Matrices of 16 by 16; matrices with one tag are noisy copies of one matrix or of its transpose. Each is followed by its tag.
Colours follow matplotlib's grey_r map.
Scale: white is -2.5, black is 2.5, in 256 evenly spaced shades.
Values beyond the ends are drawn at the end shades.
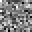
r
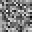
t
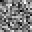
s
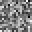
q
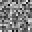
q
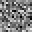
t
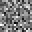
s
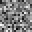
s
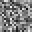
t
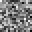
r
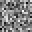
q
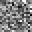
s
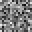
q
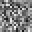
t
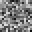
r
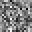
t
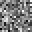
q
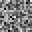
q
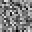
t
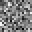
s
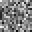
r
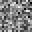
q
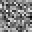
t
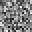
s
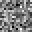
q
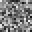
r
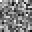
r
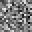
s
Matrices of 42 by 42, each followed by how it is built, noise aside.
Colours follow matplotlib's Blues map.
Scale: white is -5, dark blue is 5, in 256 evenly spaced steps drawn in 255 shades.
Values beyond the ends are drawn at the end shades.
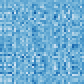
low rank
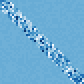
banded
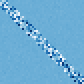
banded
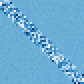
banded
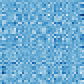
low rank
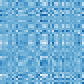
low rank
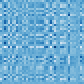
low rank
